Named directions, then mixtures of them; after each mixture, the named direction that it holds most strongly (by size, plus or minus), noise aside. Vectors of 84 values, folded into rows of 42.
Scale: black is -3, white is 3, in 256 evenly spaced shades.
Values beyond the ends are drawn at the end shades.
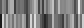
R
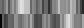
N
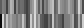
R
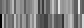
R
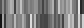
R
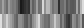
N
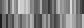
N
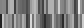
R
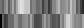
N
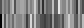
R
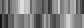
N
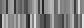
R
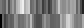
N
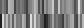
R
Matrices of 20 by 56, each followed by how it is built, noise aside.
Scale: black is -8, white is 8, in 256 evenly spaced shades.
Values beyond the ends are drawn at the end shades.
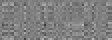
low rank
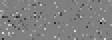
sparse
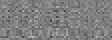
low rank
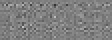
low rank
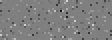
sparse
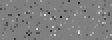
sparse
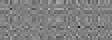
low rank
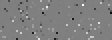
sparse
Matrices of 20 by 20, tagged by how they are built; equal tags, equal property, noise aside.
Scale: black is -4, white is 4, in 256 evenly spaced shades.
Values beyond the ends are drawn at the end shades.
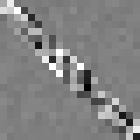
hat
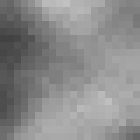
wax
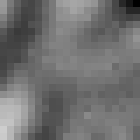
wax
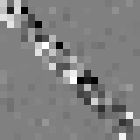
hat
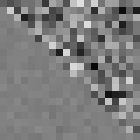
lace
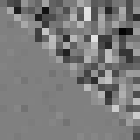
lace
